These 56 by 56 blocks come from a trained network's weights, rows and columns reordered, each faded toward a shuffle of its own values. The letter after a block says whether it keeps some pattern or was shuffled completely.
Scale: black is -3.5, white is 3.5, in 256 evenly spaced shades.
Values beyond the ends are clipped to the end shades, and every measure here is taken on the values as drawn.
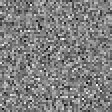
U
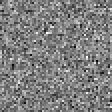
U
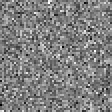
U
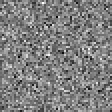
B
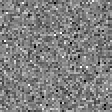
U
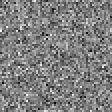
U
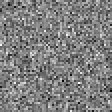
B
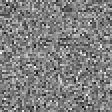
U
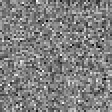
B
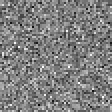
U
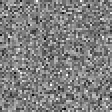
B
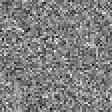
B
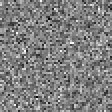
U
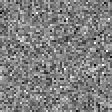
B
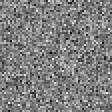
U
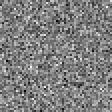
U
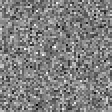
U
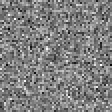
U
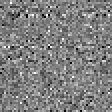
B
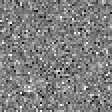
U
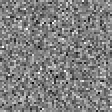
U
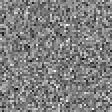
B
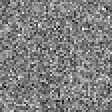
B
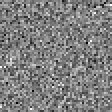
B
